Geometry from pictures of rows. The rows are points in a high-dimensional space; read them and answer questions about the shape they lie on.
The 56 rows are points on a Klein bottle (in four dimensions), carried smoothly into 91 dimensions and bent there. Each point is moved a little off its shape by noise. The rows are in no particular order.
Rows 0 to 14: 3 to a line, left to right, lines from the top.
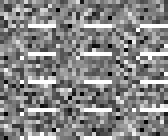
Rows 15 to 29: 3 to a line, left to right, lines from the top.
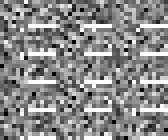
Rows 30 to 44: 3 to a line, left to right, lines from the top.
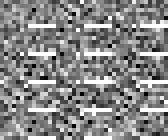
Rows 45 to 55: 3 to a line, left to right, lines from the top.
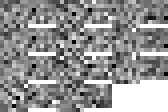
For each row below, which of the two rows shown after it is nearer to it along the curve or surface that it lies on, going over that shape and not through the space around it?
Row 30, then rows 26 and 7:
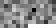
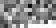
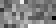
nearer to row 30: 26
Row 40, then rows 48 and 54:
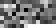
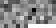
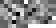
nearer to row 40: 48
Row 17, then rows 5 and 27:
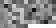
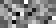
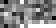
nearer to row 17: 5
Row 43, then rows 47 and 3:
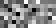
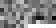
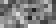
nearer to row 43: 3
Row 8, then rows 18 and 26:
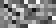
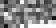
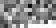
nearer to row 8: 26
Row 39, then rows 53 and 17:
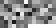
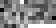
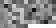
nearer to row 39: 17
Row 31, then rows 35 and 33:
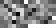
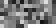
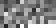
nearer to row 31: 33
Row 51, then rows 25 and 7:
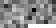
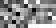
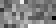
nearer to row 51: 25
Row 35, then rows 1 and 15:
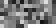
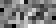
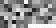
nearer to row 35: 1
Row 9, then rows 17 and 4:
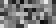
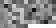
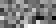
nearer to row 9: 4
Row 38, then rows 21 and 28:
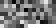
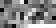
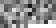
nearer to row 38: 21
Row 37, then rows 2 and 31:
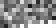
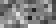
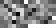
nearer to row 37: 31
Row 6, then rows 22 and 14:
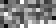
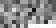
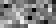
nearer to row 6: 22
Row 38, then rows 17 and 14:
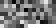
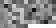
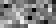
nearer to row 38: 14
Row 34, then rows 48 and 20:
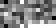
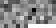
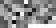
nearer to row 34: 48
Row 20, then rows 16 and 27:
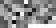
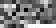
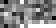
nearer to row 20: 27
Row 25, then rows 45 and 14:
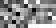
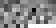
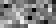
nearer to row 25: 45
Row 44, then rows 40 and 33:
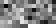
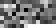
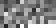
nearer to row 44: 33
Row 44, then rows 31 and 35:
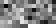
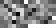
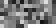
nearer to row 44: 31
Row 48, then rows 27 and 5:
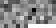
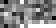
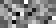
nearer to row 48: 5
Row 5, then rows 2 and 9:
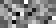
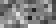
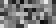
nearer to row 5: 2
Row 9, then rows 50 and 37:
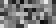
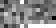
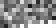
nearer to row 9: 50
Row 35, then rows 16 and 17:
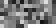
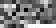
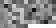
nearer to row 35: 16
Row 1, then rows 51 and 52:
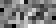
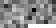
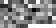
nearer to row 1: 51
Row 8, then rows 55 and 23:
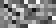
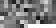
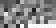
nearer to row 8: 23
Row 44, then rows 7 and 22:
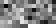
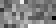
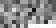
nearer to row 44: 22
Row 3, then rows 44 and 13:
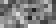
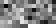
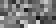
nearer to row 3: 13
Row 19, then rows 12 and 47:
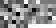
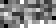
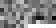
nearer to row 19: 12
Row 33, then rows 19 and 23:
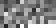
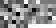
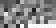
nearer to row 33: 23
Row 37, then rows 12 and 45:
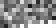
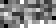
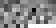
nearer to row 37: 12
